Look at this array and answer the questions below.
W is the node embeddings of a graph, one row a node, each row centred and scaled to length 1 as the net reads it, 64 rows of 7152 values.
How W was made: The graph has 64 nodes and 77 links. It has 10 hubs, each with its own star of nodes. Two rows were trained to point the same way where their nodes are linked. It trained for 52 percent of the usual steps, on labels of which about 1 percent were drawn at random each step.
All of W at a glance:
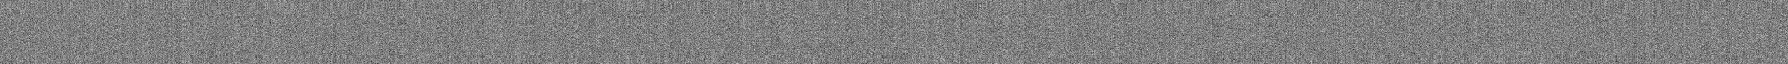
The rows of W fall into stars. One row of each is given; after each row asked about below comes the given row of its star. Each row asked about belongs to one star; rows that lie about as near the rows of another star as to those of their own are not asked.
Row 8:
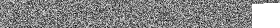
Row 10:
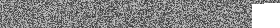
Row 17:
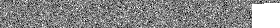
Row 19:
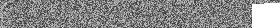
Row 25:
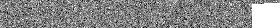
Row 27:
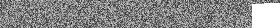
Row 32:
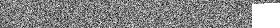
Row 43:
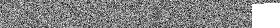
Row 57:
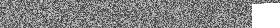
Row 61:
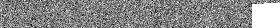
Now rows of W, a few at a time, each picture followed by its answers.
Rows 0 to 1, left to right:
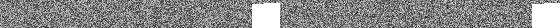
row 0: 61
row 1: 10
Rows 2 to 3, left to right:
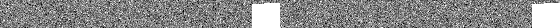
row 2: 32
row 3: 8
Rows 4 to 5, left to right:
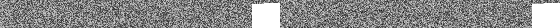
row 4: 8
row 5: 32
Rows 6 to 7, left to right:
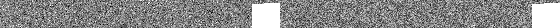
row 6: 8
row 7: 25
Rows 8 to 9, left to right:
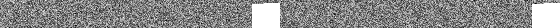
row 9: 61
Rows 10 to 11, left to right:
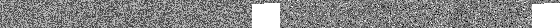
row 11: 17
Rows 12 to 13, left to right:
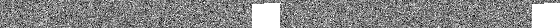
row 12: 10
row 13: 10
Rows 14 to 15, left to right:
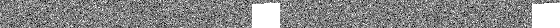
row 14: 43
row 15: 32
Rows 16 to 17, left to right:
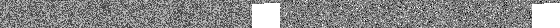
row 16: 17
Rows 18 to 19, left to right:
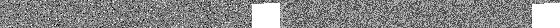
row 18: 8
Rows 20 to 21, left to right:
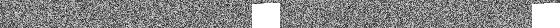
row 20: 57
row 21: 27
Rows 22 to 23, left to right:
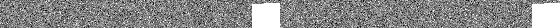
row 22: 57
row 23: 32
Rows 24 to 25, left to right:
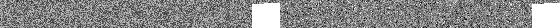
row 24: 61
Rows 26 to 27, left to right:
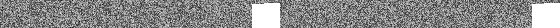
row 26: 17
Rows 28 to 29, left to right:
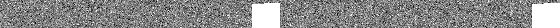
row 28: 43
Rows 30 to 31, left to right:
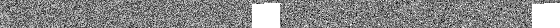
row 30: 19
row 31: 10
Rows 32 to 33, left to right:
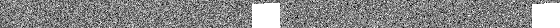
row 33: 19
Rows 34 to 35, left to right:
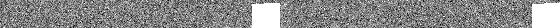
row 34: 27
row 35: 19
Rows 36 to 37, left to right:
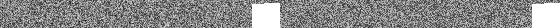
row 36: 32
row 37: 43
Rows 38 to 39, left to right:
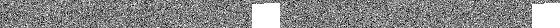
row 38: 10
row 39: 19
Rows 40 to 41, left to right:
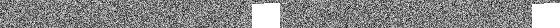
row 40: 27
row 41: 19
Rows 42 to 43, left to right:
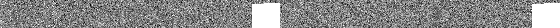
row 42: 8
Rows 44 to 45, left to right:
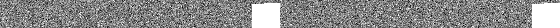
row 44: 10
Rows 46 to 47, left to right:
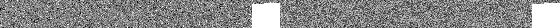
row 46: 43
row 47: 61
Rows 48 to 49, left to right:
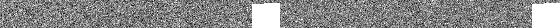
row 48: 10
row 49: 61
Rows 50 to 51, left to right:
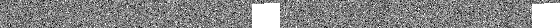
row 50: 25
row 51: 17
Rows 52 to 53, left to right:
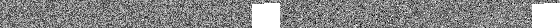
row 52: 17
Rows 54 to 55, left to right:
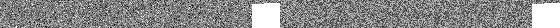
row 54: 17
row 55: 32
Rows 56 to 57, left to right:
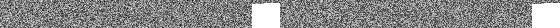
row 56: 57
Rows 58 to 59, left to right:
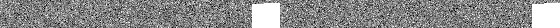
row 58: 61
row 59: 19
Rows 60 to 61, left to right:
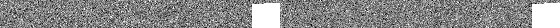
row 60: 61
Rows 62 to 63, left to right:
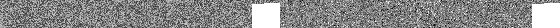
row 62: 25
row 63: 57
